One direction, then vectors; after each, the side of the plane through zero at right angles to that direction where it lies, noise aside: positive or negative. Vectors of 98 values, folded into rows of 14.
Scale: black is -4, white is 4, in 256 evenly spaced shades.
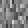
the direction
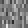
negative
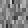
positive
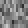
negative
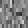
positive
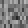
positive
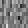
negative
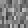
negative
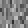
negative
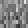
positive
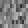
negative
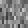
negative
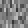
negative
